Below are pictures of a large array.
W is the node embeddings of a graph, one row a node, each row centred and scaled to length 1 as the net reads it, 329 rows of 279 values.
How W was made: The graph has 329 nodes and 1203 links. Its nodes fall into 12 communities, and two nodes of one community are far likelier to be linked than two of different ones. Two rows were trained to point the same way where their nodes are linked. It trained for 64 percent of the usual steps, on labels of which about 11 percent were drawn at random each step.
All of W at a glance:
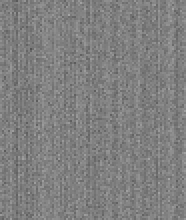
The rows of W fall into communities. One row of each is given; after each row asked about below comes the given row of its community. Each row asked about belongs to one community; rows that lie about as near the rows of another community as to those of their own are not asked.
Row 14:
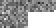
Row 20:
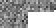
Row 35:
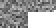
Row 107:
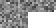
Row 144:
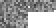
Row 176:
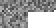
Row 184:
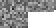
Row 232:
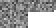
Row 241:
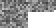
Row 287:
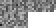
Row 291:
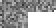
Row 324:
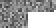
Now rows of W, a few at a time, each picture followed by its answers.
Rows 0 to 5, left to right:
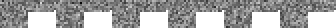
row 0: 232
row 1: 144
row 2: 107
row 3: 184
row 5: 291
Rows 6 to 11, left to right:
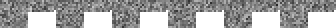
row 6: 241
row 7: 324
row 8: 324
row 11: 176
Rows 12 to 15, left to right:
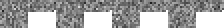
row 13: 35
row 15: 324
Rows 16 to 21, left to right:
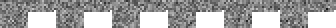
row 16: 324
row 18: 232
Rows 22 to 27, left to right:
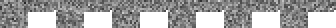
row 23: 241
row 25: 232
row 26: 232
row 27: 176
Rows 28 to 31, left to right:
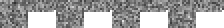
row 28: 232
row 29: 324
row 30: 291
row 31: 287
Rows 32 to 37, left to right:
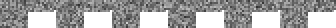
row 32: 232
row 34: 144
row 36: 20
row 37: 184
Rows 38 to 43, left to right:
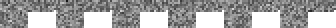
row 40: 35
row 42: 14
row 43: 176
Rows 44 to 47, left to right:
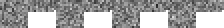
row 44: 20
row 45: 232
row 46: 232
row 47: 20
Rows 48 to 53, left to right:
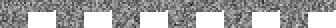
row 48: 241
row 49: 232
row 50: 35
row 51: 14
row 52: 184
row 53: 176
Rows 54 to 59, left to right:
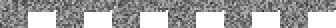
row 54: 232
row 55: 20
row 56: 184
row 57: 291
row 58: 241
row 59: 241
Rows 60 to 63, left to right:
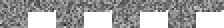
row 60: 176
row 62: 184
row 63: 232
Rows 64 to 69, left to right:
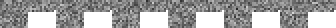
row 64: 324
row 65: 176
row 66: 287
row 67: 35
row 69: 107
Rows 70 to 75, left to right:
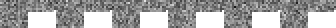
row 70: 232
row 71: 241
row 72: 20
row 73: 107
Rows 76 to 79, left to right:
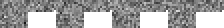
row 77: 324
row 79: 107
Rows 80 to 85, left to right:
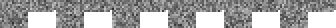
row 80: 144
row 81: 176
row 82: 35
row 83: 35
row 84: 241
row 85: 241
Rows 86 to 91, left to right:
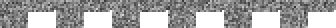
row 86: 324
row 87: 291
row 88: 107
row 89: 291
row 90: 144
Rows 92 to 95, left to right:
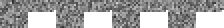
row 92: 35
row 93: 324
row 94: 291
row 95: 144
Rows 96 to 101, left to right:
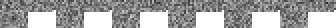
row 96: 232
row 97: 184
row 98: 184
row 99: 287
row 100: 14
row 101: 324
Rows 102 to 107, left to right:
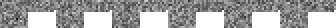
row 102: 324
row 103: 107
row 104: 14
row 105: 176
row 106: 176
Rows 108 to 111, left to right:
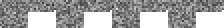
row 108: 291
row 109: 14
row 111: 176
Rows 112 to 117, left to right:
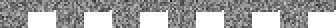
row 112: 107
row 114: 176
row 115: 184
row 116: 176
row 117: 184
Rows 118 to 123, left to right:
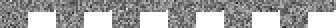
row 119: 287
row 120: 107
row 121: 35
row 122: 241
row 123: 35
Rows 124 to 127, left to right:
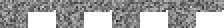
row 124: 14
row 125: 144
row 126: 144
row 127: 291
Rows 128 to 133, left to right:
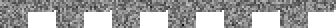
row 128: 176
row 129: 291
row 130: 184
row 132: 291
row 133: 287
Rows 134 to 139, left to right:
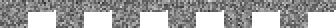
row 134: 20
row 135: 232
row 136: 291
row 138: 184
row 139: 14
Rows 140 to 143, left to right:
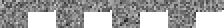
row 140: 35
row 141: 324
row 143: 324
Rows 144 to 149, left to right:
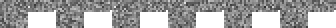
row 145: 287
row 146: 107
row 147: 35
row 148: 184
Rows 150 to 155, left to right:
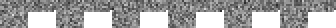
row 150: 176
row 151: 184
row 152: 291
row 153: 324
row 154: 184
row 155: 287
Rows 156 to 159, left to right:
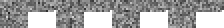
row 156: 291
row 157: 287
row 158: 184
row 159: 184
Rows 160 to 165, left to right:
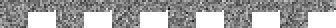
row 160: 176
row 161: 107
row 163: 14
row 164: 176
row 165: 291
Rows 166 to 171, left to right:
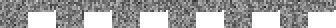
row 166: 20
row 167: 232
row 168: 107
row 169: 20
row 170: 20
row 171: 184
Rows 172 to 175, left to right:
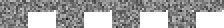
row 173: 184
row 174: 14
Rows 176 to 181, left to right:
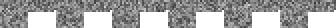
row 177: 241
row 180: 176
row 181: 20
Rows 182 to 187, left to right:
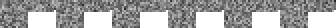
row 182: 287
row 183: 35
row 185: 184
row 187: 184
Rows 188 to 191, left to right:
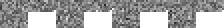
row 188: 241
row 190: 107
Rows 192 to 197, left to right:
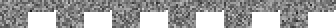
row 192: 144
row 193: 14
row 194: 144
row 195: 324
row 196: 324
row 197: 287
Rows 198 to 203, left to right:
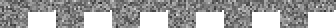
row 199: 14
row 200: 35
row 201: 107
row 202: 232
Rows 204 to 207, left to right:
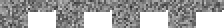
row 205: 241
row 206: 184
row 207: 176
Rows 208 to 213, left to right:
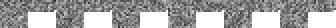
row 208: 20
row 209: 144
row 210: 20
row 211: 35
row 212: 144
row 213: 35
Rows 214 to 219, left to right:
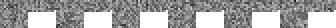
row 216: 287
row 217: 232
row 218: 107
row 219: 144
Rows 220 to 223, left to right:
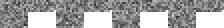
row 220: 176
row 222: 20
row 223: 287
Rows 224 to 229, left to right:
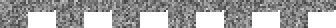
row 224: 14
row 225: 107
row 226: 176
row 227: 232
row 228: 291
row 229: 232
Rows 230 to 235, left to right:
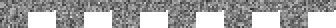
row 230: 35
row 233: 324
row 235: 14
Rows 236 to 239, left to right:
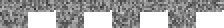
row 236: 20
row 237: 20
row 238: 241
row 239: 241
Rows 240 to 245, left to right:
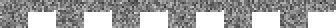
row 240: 35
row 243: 35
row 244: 287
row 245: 287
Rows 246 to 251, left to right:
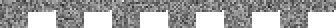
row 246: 291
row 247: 232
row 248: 144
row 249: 324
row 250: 184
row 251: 176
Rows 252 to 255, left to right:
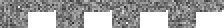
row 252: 291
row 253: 232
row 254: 184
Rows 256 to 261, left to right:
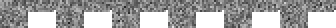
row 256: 232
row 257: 232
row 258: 287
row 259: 176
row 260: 144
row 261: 324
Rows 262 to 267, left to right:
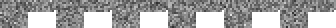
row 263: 291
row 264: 184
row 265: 35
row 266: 241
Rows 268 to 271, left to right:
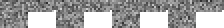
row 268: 184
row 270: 176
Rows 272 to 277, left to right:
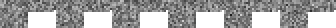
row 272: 35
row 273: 241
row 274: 107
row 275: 232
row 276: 324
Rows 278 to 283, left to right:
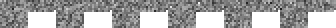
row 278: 241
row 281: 144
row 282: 232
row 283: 291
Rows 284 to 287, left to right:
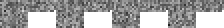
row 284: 14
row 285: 232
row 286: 20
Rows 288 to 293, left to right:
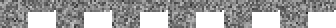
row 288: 107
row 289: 35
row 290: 241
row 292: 14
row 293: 324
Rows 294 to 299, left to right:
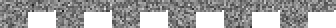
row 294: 324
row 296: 20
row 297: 291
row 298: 291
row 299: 241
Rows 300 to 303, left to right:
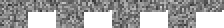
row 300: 287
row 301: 184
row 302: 20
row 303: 14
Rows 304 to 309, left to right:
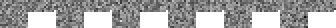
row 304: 324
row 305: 287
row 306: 241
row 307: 107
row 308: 241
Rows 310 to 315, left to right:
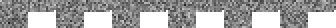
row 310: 144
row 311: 291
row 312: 107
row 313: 241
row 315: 324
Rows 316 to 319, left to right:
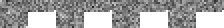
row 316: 35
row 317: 184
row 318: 287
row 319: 14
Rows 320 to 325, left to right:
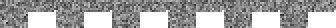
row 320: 14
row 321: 20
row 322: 14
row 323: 232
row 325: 324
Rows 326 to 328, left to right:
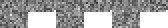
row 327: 176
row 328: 232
